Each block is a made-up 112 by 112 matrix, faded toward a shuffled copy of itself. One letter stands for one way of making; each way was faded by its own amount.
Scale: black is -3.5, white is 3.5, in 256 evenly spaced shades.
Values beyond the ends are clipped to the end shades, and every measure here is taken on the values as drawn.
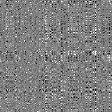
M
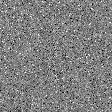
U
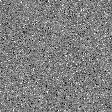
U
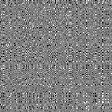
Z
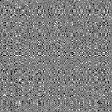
Z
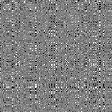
M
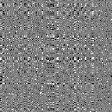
Z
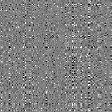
M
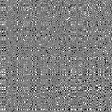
Z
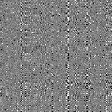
M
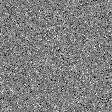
U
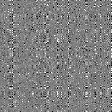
M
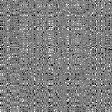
Z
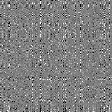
M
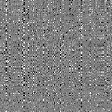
M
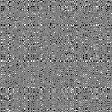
Z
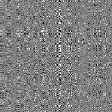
M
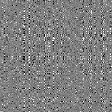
M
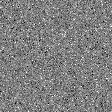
U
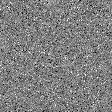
U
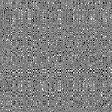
Z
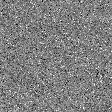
U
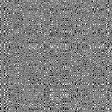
M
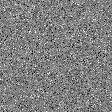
U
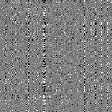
M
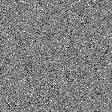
U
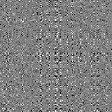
M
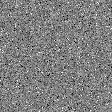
U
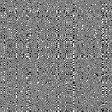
M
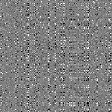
M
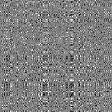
Z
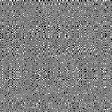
Z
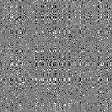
Z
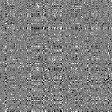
Z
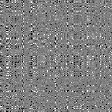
M
